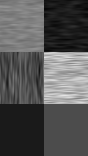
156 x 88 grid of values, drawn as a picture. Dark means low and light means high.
The table splits into 3 rows of 2 panels. Panel 1,1: middling, streaked across, faint in contrast. Panel 1,2: very low, streaked across, faint in contrast. Panel 2,1: low, streaked downward. Panel 2,2: high, streaked across. Panel 3,1: very low, flat. Panel 3,2: low, flat.
